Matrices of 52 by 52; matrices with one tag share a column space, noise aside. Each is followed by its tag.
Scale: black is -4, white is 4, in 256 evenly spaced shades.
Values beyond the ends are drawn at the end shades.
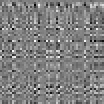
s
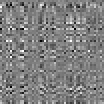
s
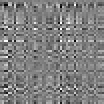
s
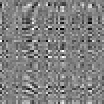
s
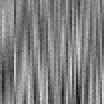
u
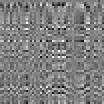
s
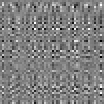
s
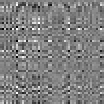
s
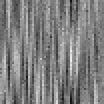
u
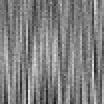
u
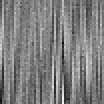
u
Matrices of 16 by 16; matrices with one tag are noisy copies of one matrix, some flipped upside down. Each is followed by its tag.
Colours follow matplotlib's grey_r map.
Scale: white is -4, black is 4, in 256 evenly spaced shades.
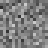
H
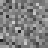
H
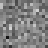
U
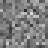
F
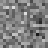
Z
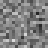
Z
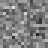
Z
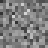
F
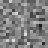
Z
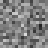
Z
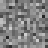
U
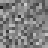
H
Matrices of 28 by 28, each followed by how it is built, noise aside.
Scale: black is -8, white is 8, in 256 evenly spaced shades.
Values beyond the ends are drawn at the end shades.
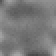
smooth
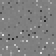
sparse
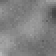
smooth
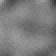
smooth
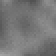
smooth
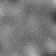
smooth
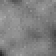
smooth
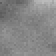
smooth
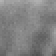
smooth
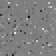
sparse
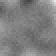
smooth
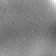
smooth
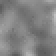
smooth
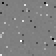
sparse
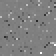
sparse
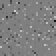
sparse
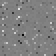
sparse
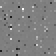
sparse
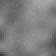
smooth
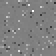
sparse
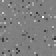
sparse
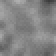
smooth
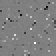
sparse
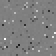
sparse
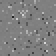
sparse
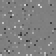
sparse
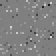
sparse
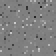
sparse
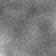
smooth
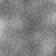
smooth
